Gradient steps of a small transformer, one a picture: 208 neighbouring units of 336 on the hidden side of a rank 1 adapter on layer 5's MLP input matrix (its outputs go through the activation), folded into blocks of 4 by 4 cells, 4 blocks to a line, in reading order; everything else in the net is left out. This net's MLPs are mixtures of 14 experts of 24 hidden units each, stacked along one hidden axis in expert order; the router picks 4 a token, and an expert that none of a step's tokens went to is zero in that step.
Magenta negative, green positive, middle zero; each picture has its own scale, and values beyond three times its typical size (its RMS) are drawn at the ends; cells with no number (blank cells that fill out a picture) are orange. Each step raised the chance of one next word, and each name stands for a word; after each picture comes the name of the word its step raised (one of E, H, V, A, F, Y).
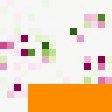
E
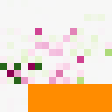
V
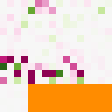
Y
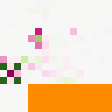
V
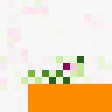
Y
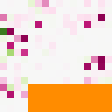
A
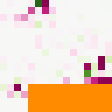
E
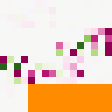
Y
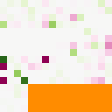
Y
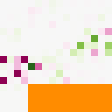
E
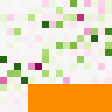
E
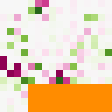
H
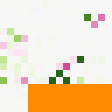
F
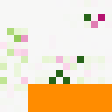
F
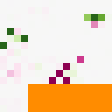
H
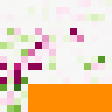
A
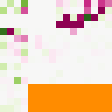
Y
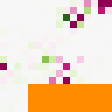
H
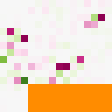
A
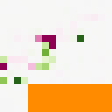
H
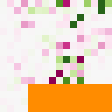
V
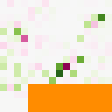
E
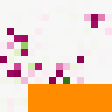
V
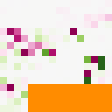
V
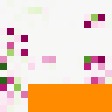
A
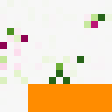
E
